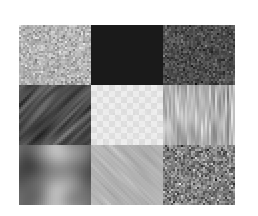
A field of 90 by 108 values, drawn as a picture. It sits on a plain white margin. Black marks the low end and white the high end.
The table splits into 3 rows of 3 panels. Panel 1,1: high, fine-grained. Panel 1,2: very low, flat. Panel 1,3: low, fine-grained. Panel 2,1: low, slanting up to the right. Panel 2,2: very high, checkered, faint in contrast. Panel 2,3: high, streaked downward. Panel 3,1: middling, smooth, strong in contrast. Panel 3,2: high, slanting down to the right, faint in contrast. Panel 3,3: middling, fine-grained, strong in contrast.
